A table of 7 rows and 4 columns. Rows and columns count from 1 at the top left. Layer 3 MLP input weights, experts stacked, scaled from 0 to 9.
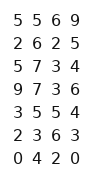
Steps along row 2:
up down up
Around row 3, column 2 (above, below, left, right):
6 7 5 3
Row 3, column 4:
4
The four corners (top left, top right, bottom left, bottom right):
5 9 0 0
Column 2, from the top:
5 6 7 7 5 3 4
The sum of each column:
26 37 27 31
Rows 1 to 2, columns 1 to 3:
5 5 6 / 2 6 2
